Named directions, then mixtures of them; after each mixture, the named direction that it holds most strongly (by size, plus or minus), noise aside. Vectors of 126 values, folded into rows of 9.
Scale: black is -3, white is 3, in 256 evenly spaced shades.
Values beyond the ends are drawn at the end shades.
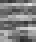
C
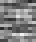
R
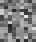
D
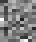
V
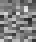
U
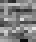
C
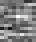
R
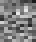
U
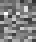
U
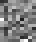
V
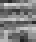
C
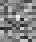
V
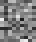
V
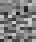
U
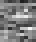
C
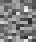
U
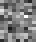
D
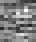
R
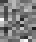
V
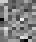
V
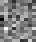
V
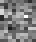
D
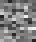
U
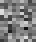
D
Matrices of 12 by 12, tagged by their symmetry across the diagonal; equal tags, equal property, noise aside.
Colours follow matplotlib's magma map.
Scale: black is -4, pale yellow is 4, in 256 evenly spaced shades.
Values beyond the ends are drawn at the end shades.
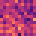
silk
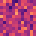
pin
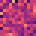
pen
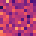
silk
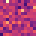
pin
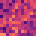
pin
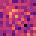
pen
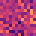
silk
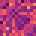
pen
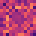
pen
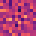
silk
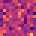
pin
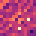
pen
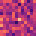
pin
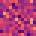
silk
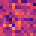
pin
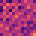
pen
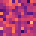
silk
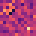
pen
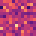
pin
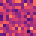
silk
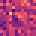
silk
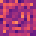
pen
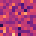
pin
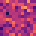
pin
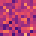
pin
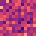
pen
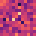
pen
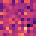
silk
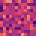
silk
